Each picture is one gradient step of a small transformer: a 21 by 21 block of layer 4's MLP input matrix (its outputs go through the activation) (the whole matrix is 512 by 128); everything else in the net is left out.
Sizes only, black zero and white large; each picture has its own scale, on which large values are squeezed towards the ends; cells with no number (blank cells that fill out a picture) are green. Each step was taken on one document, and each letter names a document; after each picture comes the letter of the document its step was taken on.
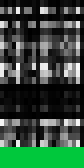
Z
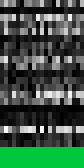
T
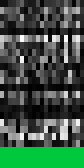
Z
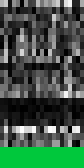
T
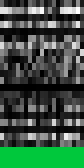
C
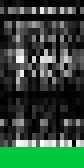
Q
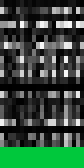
C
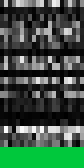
T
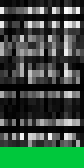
C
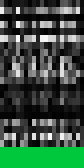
Q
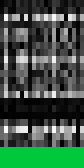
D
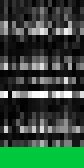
T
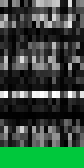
D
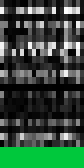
C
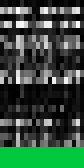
Q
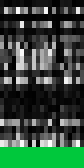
Q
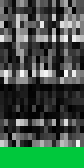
Z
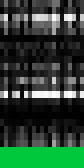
D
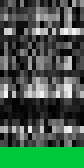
T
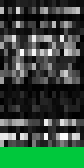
Q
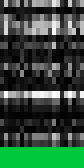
D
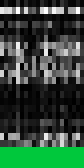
Q
